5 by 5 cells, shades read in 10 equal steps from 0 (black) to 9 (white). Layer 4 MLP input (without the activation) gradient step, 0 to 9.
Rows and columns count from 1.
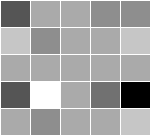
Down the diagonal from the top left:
3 5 6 4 7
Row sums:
25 31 30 22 30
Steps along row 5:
down up same up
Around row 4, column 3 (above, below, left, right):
6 6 9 4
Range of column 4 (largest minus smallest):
2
